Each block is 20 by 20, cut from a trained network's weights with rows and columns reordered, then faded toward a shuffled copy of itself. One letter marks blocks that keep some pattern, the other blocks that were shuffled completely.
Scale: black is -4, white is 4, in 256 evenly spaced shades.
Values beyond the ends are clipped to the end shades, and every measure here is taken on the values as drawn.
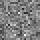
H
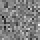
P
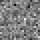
P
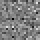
H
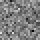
P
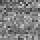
H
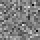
P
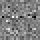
H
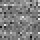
H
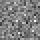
P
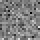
P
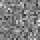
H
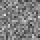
P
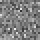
P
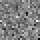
P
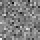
P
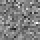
P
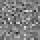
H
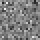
H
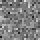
P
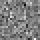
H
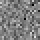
H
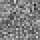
P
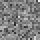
P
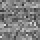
H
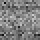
H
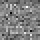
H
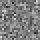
P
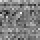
H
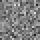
P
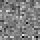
H
